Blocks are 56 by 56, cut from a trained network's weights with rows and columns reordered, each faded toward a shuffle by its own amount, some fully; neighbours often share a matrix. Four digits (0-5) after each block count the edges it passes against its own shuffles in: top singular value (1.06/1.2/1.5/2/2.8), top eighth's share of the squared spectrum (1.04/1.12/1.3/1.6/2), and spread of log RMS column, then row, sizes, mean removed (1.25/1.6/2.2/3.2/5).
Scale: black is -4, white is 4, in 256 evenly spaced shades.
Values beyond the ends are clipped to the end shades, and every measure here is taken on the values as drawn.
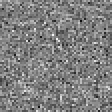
1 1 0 0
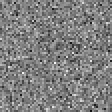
0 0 0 0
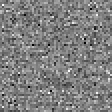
1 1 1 0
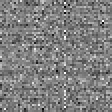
2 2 2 0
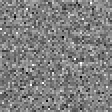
1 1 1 0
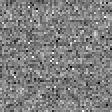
2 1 1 0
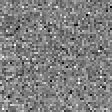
1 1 0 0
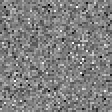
0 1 0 0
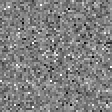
0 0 0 0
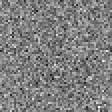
0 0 0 0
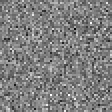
1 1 0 1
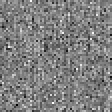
2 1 0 0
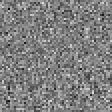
2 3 1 1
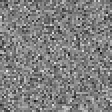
0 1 0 0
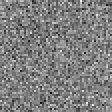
0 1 0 0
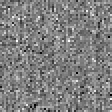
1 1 0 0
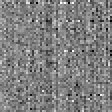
3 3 1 2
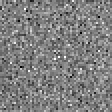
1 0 0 0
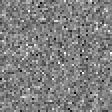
1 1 0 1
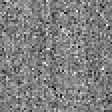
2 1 0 0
